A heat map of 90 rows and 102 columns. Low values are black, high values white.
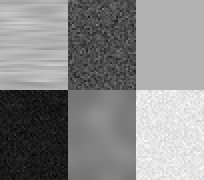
The table splits into 2 rows of 3 panels. Panel 1,1: high, streaked across, faint in contrast. Panel 1,2: low, fine-grained. Panel 1,3: high, flat. Panel 2,1: very low, fine-grained, faint in contrast. Panel 2,2: middling, smooth, faint in contrast. Panel 2,3: very high, fine-grained, faint in contrast.
